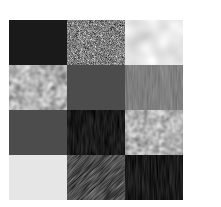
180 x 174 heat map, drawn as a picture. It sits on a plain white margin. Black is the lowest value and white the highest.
It is made of 4 by 3 panels. Panel 1,1: very low, flat. Panel 1,2: middling, fine-grained, strong in contrast. Panel 1,3: very high, smooth, faint in contrast. Panel 2,1: high, blotchy. Panel 2,2: low, flat. Panel 2,3: middling, streaked downward, faint in contrast. Panel 3,1: low, flat. Panel 3,2: very low, streaked downward, faint in contrast. Panel 3,3: high, blotchy. Panel 4,1: very high, flat. Panel 4,2: low, slanting up to the right. Panel 4,3: very low, streaked downward, faint in contrast.
